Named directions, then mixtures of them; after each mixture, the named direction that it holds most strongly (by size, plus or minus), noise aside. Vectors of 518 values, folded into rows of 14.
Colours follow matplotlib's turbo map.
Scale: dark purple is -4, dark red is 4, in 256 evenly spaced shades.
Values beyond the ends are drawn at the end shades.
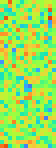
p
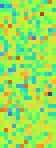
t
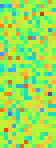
t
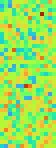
t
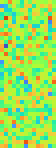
p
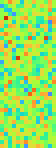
p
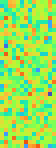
p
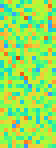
p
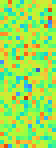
p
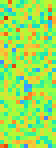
p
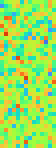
t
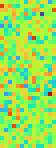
t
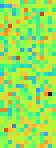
t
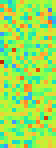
p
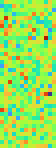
t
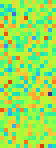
t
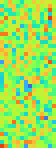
p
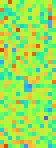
p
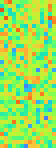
p
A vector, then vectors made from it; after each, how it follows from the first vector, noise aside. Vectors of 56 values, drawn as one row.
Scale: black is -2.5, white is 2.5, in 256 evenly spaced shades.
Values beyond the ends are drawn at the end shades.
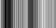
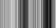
reversed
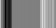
partly zeroed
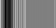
partly zeroed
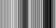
reversed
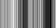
reversed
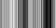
reversed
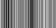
partly zeroed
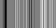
partly zeroed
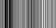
partly zeroed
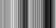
reversed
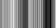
reversed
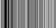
partly zeroed
